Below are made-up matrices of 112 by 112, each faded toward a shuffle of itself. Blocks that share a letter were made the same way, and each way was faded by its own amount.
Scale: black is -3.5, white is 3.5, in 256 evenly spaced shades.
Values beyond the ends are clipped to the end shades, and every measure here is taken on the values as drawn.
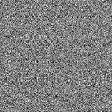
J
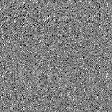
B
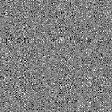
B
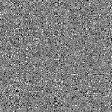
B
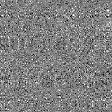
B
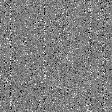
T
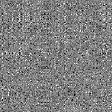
B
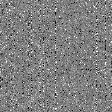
T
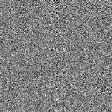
J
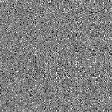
B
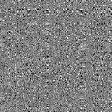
B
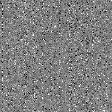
T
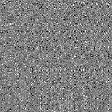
B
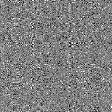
B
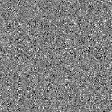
B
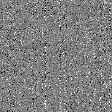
T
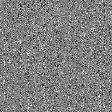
T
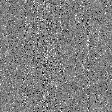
T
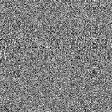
J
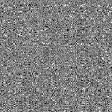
B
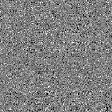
B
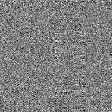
J
